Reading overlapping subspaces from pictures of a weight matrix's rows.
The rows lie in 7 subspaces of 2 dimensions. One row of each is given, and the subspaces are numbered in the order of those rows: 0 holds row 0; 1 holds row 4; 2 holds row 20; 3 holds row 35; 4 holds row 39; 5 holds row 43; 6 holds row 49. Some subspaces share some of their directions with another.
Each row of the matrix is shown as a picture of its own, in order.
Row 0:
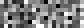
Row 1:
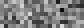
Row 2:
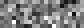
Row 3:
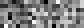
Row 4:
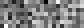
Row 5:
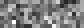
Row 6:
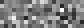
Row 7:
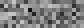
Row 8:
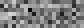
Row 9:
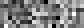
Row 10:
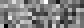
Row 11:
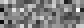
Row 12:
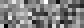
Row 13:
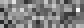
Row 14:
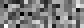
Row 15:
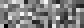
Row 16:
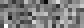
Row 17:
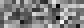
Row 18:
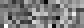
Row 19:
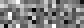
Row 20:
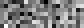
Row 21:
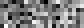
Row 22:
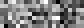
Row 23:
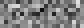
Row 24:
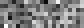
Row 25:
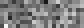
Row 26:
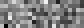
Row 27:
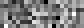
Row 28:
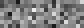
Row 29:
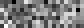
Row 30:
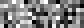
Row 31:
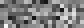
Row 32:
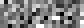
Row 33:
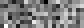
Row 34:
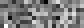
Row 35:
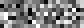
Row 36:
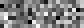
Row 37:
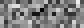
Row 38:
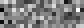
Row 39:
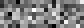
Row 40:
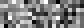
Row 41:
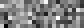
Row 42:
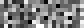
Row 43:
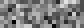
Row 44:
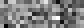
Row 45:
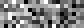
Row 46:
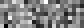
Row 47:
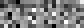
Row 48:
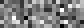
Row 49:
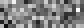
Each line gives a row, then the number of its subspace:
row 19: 4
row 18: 5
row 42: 0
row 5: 5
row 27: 5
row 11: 6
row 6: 1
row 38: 6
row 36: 3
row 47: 4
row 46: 0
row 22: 0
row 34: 1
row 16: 6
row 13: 6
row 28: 4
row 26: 4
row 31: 1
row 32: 0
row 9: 5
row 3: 4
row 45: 3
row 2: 5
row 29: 6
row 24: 5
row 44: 0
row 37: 2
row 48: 1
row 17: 4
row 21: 2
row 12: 1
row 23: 2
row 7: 3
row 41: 3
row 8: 3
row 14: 2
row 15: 2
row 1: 1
